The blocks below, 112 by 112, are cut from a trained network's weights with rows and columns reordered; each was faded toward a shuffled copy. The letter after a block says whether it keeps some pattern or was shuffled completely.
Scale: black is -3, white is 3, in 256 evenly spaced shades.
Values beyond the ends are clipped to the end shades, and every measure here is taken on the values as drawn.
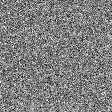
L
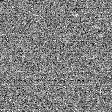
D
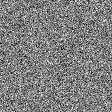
L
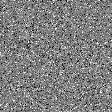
D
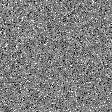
L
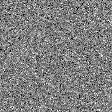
D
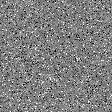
L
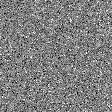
L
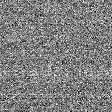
D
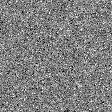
L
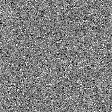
D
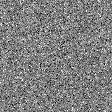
L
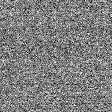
D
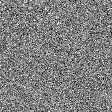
L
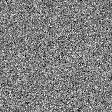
L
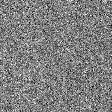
D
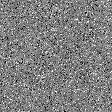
L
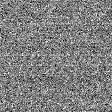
D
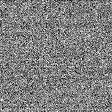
D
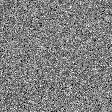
L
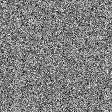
D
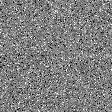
L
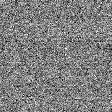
D
